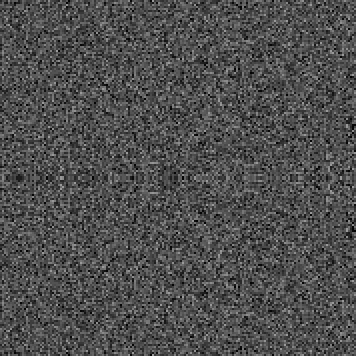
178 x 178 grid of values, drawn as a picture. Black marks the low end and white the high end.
No regular stripes run through it. There is no overall slope. On average the colour sits 30% of the way up the scale. The values follow a bell shape. No row or column stands out. There is no seam. It is mirror symmetric from top to bottom.
